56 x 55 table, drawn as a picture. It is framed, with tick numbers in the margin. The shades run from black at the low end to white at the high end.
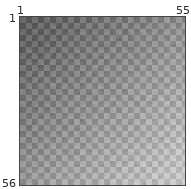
Mirror symmetry: none. Ninth with the highest average: bottom right. Slope: up to the bottom right. Ninth with the lowest average: top left. Histogram: bell-shaped.
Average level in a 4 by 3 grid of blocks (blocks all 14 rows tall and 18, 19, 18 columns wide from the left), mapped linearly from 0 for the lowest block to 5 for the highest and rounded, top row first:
012 | 123 | 234 | 345
